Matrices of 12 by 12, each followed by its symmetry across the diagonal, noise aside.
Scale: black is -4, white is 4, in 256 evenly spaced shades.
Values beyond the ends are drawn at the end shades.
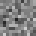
neither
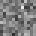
neither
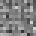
antisymmetric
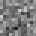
neither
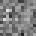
neither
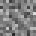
antisymmetric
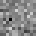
neither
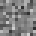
antisymmetric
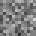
antisymmetric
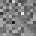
antisymmetric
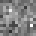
neither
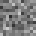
neither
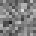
antisymmetric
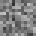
antisymmetric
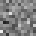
neither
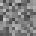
antisymmetric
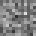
neither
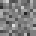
antisymmetric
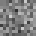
antisymmetric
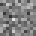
neither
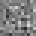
antisymmetric
